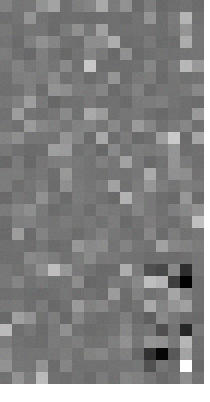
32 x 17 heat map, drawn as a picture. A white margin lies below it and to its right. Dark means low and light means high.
Histogram: heavy tails on both sides. Stripes: none. Odd patch: rougher, in the bottom right. Slope: none. Grain: fine. Mirror symmetry: none. Roughest part: bottom right.
